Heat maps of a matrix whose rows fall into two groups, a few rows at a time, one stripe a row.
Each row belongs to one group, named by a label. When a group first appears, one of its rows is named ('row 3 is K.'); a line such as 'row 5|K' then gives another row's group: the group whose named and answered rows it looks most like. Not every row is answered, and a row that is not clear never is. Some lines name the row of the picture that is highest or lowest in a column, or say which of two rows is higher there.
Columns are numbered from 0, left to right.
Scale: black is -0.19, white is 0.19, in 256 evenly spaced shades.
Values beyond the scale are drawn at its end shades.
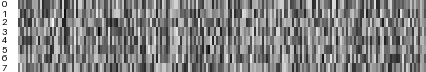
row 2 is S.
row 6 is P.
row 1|P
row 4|P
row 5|P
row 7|S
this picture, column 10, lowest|4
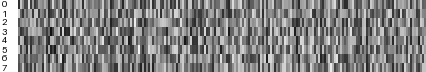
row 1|P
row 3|P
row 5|P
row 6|S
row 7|S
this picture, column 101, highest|6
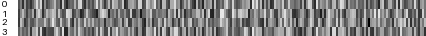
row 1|S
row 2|S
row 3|P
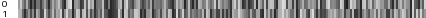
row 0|S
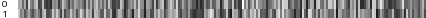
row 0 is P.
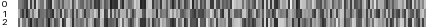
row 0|S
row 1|P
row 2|S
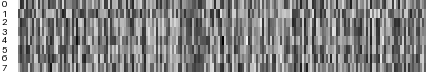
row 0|P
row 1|S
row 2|P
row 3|P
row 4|P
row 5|P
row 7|P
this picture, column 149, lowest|6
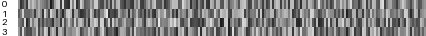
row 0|P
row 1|S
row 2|P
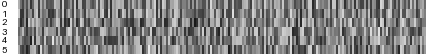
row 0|P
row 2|P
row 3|S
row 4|S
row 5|P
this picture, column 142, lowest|5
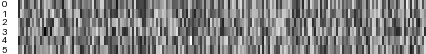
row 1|S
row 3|P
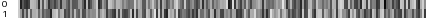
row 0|P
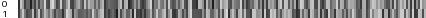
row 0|S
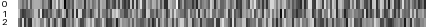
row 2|S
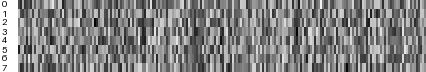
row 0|S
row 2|S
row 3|P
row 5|S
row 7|P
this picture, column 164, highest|4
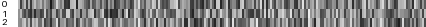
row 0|P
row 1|S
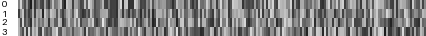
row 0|S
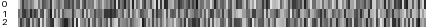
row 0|P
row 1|S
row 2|P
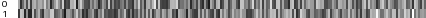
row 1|S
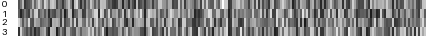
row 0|S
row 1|P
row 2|P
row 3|S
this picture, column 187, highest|2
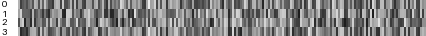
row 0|P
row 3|P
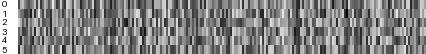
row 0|S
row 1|S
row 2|P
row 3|S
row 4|P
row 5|S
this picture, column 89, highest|0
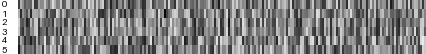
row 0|S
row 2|P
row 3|P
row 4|S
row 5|S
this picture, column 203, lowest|3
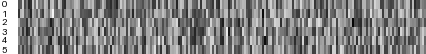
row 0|S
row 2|P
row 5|P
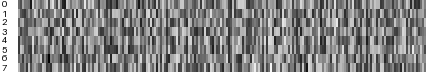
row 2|S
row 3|P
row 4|S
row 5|S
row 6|P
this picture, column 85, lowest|7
